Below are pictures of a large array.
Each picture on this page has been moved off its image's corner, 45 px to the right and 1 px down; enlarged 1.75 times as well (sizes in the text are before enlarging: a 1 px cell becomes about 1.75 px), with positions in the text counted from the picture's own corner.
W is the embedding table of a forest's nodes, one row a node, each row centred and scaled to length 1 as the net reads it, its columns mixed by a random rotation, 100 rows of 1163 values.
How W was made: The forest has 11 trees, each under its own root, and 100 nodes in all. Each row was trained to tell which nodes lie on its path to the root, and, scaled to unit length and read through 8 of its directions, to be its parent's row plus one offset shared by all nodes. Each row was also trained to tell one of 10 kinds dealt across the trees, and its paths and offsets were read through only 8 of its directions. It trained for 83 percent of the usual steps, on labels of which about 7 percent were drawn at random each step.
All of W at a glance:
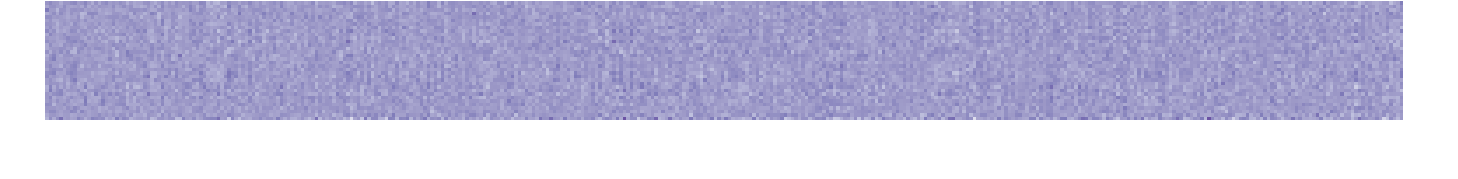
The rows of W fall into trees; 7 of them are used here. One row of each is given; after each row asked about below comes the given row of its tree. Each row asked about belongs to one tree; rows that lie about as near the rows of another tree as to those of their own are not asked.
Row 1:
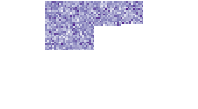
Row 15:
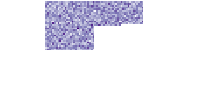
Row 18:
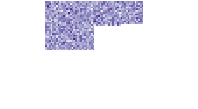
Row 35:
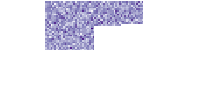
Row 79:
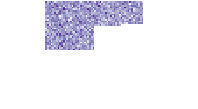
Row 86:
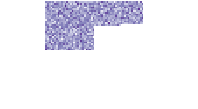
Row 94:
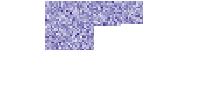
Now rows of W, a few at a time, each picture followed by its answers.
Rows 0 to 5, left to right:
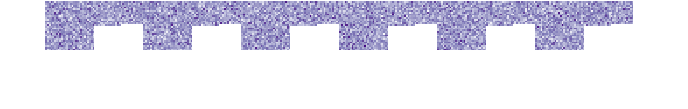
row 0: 79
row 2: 35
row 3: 79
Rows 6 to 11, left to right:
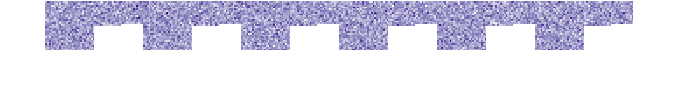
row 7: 18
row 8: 94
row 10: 79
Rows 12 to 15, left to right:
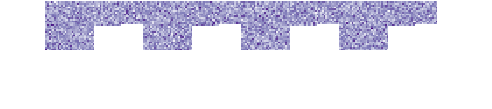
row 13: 94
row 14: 1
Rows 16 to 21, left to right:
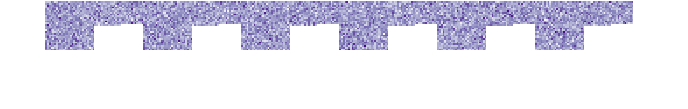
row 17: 79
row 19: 79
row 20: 15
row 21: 18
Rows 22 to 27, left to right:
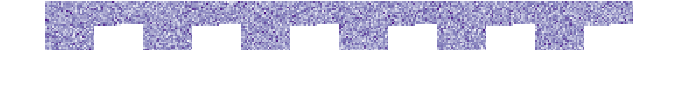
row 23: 15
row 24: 18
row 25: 18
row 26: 1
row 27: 79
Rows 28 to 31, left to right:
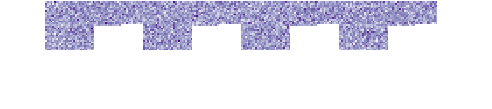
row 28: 15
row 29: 79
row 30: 35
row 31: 18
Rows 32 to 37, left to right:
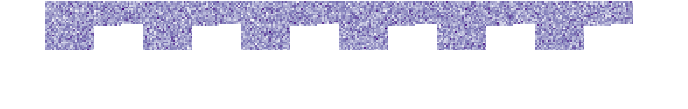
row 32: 94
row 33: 35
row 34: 18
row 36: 15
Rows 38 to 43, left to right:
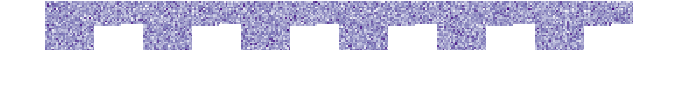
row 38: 86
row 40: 79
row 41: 94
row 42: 35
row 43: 94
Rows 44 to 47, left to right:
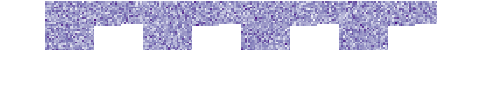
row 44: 94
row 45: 15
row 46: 79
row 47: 35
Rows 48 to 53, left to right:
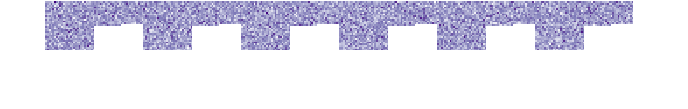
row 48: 15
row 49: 1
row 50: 94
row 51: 94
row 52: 79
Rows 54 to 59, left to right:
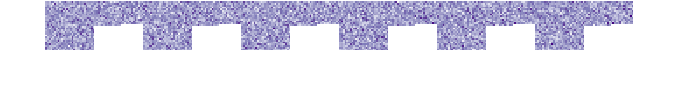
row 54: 86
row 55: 1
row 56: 1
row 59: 1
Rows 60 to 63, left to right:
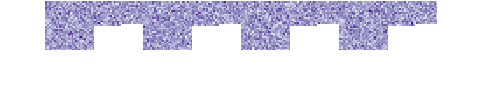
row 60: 18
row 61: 1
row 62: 35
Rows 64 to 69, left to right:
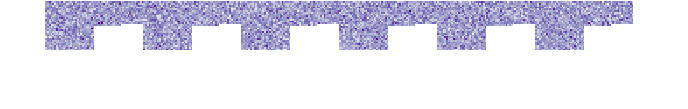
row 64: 35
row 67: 15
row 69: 18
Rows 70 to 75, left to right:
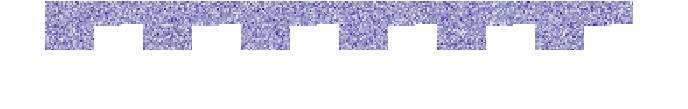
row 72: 86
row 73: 79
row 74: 86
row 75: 94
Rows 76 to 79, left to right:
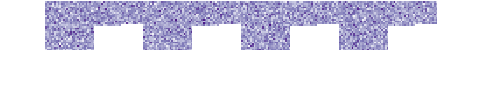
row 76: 18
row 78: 94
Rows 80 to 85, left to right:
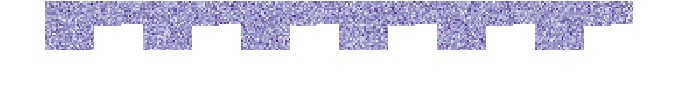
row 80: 94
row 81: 1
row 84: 35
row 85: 86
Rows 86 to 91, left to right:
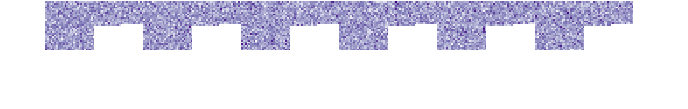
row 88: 79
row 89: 94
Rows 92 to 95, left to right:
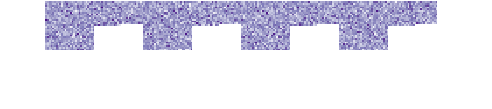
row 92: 94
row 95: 35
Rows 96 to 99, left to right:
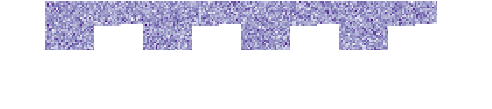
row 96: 86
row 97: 79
